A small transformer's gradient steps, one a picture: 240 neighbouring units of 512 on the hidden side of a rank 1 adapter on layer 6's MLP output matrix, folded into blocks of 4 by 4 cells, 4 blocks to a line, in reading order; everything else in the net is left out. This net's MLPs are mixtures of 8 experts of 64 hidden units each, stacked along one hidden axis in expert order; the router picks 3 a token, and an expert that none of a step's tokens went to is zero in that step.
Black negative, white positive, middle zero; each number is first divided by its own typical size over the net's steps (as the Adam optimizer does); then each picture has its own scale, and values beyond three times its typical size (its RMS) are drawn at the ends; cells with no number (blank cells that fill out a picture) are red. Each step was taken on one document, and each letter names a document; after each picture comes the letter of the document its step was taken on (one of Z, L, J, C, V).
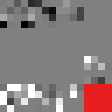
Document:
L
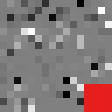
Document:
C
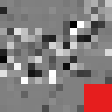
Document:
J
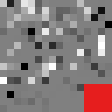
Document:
C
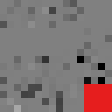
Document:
L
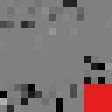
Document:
L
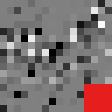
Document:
J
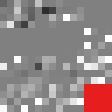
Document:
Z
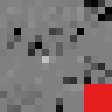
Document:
L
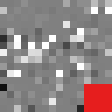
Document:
J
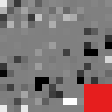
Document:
Z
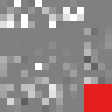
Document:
Z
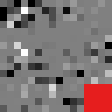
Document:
Z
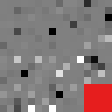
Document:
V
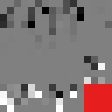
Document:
L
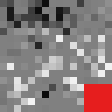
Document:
C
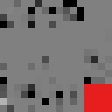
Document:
L
